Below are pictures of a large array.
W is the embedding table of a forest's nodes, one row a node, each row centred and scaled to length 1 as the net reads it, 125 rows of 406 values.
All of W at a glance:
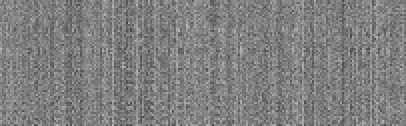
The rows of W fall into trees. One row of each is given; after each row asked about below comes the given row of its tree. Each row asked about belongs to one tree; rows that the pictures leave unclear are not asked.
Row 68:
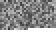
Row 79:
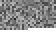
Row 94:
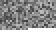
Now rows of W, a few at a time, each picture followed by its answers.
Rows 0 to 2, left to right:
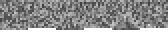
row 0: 94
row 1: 79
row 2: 79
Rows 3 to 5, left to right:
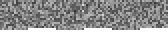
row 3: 94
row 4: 94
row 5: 79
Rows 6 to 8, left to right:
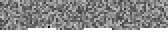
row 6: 68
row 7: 68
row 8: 94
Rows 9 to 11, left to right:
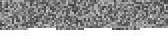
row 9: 68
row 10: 94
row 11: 79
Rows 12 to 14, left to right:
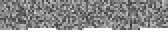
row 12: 94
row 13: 68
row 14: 94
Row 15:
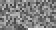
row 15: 79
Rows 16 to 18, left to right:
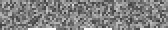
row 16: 68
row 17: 79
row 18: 94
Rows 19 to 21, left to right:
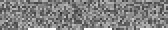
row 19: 79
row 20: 94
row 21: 79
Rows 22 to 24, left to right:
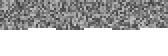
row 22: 94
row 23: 79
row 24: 79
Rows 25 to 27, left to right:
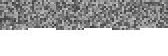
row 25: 94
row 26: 94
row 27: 79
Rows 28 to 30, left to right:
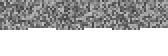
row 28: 94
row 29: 94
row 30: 94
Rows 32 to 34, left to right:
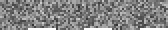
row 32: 94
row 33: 68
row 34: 68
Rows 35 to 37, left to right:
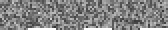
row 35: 68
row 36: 68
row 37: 94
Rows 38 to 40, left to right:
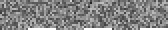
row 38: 79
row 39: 94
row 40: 94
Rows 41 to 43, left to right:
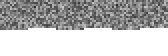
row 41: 79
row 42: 94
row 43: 68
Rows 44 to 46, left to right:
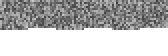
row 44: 79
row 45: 94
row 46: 68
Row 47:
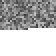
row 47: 94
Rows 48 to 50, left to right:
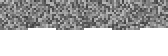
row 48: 68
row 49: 68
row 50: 68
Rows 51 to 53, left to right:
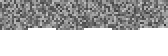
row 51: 68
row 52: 68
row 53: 68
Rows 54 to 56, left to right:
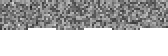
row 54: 68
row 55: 94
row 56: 94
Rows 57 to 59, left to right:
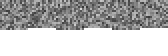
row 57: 68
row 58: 79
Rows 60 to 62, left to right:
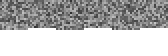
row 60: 94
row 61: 68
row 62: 94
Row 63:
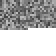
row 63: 94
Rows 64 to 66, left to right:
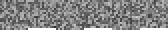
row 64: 94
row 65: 68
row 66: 94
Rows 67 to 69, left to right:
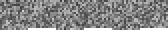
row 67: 94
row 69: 68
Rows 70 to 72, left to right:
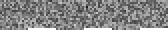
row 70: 79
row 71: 68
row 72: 94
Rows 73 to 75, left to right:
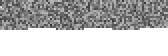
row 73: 94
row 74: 94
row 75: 68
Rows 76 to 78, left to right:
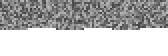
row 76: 68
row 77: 94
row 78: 68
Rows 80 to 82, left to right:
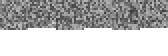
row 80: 68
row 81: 94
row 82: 94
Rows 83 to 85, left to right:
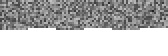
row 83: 94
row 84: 79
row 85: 68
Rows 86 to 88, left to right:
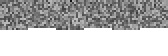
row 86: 94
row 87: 79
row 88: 94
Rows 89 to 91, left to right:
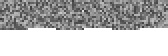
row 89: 79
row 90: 94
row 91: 68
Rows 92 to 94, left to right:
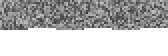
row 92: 79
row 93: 94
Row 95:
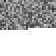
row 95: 68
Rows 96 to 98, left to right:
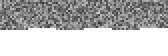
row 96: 79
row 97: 68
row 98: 79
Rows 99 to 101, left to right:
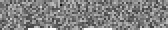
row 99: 68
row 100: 68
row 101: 68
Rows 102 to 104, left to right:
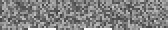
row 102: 94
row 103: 94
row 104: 94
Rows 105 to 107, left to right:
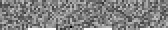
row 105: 68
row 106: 68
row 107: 68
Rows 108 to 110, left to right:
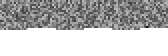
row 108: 68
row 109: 68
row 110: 94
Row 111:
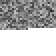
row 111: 94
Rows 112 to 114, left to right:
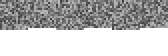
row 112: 94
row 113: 68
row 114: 68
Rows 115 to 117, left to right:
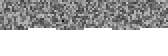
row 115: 79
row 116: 68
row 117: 94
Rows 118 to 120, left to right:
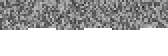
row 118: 94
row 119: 94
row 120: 79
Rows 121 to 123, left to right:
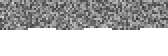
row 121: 68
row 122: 68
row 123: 79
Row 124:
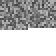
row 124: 94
